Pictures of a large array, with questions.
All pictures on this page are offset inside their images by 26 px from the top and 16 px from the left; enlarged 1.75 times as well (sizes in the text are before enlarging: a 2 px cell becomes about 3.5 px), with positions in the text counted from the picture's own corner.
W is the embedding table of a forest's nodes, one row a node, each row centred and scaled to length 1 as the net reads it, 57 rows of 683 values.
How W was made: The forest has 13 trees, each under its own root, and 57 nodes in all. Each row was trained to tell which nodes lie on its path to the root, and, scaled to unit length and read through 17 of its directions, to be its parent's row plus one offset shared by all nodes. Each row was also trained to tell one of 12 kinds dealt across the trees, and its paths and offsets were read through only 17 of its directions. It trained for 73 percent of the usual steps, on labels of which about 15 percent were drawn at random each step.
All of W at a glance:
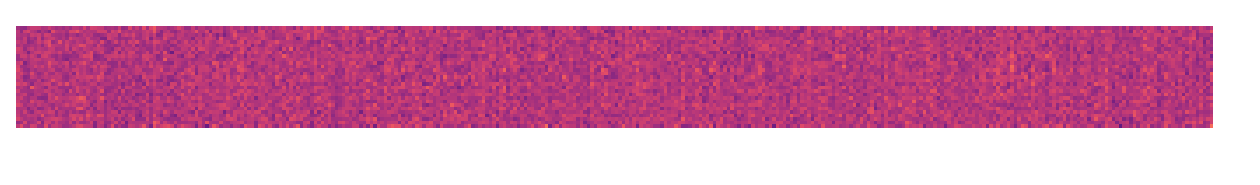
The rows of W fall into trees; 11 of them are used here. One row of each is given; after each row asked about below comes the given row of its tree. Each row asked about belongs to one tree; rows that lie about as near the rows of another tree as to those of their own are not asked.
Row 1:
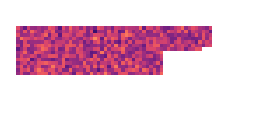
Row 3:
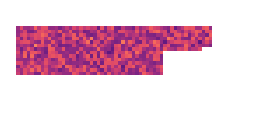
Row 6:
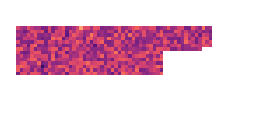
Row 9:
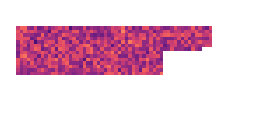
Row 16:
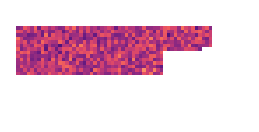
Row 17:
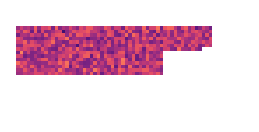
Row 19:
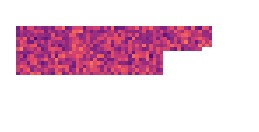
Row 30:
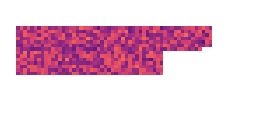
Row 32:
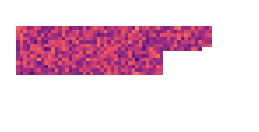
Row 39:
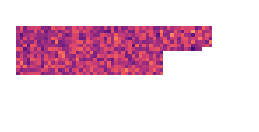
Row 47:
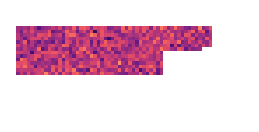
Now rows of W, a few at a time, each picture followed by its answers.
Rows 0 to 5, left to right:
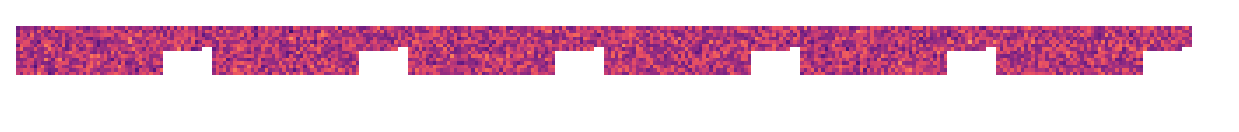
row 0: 19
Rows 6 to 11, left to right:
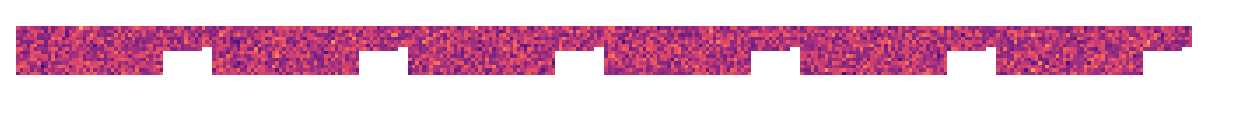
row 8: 1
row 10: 1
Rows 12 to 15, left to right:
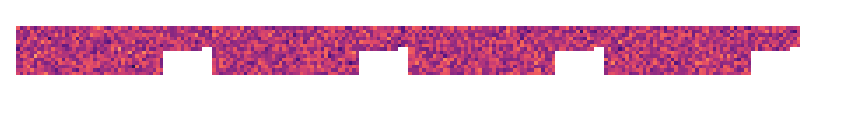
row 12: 6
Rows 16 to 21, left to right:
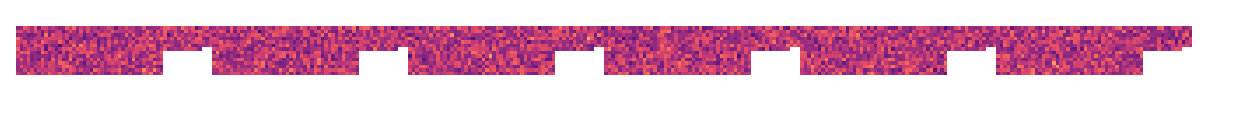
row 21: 6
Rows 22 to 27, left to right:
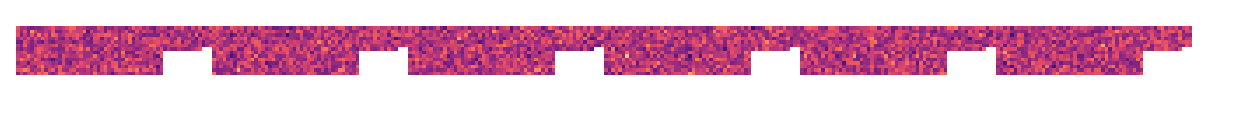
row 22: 47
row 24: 47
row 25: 47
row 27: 3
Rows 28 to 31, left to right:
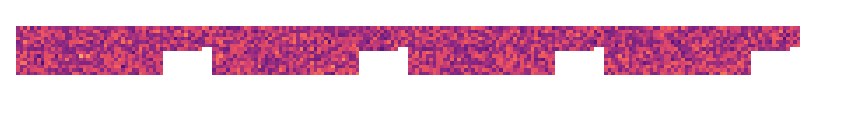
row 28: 30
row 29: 9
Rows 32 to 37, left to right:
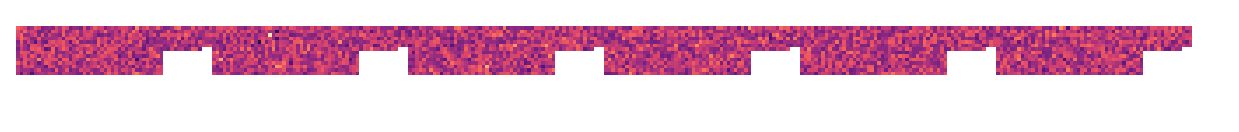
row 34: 3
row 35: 47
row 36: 30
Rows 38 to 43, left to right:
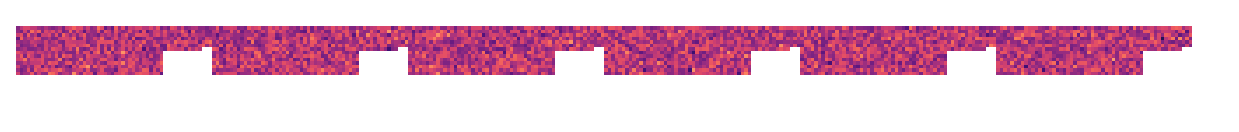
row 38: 1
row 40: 47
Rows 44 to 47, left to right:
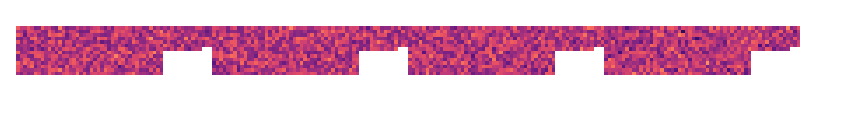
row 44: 6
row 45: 32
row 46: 32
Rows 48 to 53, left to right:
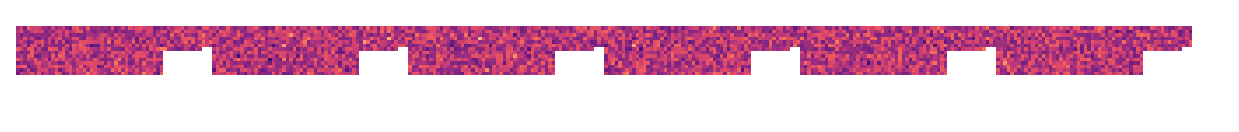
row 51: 9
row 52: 32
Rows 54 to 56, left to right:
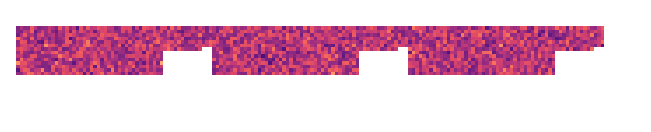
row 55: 1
